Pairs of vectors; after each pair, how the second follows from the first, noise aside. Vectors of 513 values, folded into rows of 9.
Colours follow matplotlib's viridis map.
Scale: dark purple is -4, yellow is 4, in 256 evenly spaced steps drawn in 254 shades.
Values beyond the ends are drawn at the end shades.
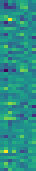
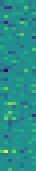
partly zeroed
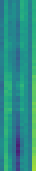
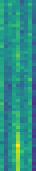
negated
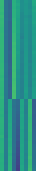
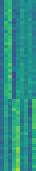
negated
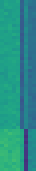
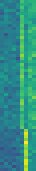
negated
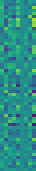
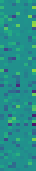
partly zeroed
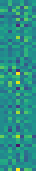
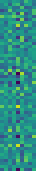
negated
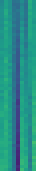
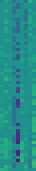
partly zeroed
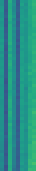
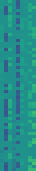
partly zeroed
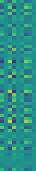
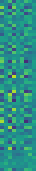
negated
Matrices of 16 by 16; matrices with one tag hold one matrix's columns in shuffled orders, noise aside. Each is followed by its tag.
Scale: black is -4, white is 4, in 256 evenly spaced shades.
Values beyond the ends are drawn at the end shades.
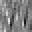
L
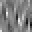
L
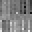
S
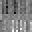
S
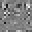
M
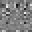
M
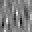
L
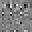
M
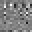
M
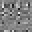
M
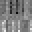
S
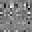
M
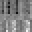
S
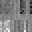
S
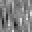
L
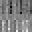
S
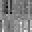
S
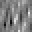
L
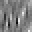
L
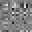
M
